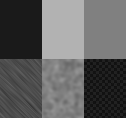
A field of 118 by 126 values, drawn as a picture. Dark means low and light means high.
The table splits into 2 rows of 3 panels. Panel 1,1: very low, flat. Panel 1,2: high, flat. Panel 1,3: middling, flat. Panel 2,1: low, slanting down to the right, faint in contrast. Panel 2,2: middling, blotchy, faint in contrast. Panel 2,3: very low, checkered, faint in contrast.
